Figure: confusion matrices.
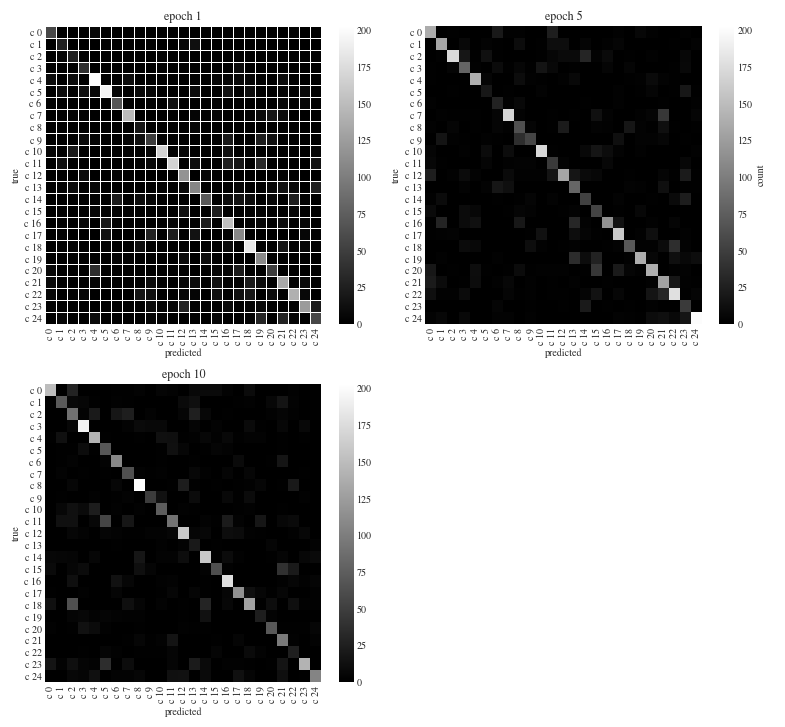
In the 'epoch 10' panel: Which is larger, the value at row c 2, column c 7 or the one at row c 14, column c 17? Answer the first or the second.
the first
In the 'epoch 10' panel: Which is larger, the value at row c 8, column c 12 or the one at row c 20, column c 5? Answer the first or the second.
the first
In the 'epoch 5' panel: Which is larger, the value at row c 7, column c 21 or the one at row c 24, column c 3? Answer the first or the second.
the first
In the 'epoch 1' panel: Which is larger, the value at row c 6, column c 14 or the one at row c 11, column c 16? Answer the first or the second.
the second
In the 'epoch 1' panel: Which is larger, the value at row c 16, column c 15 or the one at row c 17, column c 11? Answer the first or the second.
the second
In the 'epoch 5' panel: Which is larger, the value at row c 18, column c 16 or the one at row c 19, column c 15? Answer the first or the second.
the second
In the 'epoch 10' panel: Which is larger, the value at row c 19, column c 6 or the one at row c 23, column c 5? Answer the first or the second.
the second
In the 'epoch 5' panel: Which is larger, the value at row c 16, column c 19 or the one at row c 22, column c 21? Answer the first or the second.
the second
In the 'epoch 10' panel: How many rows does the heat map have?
25
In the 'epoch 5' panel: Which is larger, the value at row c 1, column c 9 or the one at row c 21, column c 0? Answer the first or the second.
the second
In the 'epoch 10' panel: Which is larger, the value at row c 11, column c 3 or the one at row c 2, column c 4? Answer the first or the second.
the second
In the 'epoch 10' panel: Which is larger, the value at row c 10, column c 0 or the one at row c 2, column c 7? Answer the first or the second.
the second
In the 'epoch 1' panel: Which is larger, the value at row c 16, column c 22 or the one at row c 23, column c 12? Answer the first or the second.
the second
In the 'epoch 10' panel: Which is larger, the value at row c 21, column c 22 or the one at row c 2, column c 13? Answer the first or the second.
the second
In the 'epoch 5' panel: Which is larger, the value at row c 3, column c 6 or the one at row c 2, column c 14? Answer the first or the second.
the second
